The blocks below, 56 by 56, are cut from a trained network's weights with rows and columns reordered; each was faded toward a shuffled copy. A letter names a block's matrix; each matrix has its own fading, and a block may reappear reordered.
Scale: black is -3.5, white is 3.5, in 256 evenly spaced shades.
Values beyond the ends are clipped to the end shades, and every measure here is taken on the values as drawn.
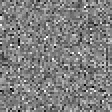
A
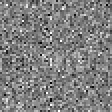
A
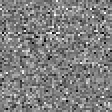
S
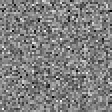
A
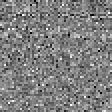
S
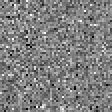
A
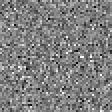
S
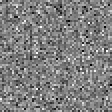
A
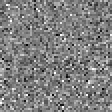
S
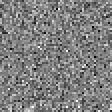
A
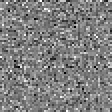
S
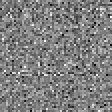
S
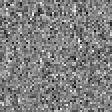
A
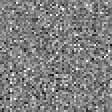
A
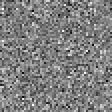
A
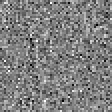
A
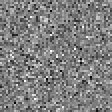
A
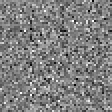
A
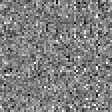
A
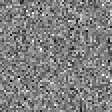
A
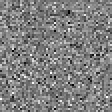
A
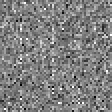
A
